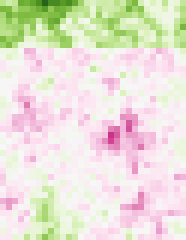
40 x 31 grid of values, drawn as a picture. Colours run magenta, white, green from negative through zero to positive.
Average level on the scale: 50%. Seam: horizontal, 20% of the way down, the top part higher. Ninth with the highest average: top left. Grain: blotchy.
